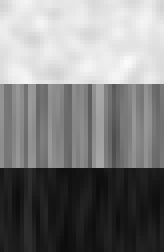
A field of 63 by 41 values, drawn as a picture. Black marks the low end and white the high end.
It is made of 3 by 1 panels. Panel 1,1: very high, blotchy, faint in contrast. Panel 2,1: middling, streaked downward. Panel 3,1: very low, streaked downward, faint in contrast.
